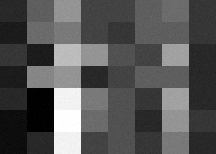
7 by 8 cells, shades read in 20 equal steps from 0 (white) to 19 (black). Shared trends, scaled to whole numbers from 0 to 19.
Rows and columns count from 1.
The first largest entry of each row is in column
1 1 2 1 2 2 1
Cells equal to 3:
0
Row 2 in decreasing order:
17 15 15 14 12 12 11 10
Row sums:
102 106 95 104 97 100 103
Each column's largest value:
18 19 10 16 15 16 12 16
